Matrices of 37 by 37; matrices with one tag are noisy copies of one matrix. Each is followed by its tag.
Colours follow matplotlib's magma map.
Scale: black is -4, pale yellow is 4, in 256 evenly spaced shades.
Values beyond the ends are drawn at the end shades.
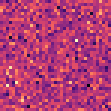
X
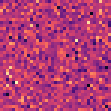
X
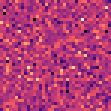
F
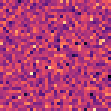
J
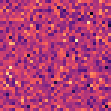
X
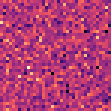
F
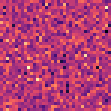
F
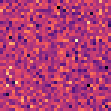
X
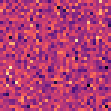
X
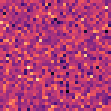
F
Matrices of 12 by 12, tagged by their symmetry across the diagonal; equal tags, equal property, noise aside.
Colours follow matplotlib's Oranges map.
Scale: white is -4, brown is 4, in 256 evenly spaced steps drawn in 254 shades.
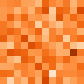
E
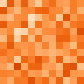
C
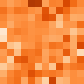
E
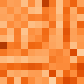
C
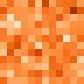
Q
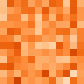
Q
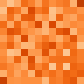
C
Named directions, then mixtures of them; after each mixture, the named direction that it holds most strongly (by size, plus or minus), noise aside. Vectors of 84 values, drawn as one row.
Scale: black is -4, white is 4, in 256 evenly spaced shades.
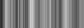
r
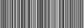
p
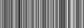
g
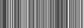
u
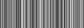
p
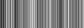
r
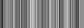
r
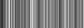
r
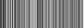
p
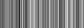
g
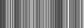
u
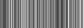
u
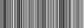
g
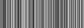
u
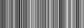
g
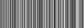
g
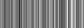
g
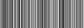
p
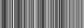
u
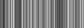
u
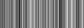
g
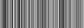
p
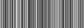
p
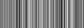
g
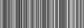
g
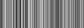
p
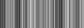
r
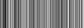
u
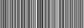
p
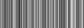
g
